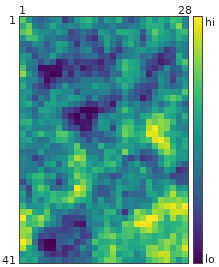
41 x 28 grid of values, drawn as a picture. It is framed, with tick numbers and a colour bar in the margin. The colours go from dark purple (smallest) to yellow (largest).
Neither half mirrors the other. The ninth with the highest average is the bottom right. The texture is blotchy.
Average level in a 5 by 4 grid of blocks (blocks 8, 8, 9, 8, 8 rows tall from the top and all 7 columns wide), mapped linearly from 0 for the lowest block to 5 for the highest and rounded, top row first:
2012
1011
2124
2323
2045
